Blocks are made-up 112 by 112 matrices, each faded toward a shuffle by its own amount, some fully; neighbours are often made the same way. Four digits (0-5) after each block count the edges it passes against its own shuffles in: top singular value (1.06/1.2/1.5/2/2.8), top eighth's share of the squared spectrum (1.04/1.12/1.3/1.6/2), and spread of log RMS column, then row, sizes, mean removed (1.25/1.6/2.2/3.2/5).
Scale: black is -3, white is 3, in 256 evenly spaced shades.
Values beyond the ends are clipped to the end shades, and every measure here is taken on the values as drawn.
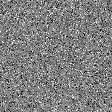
2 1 0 0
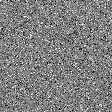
2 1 0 0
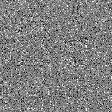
3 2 1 1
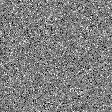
2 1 0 0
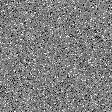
0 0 0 0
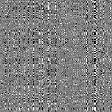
5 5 4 3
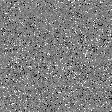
2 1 0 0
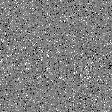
3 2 1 1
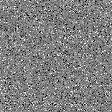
3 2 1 1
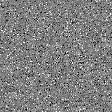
3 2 0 1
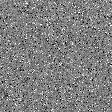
2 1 0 0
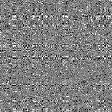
5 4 3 3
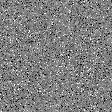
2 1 0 0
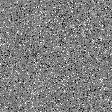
2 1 0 0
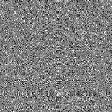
4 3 2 2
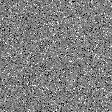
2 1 0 0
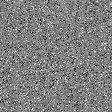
0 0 0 0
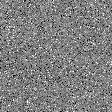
0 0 0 0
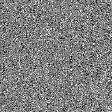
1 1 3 0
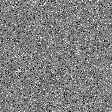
0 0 0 0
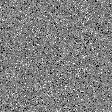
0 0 1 0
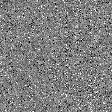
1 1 2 0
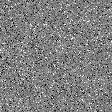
0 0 0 0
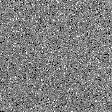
0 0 2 0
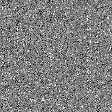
1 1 2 0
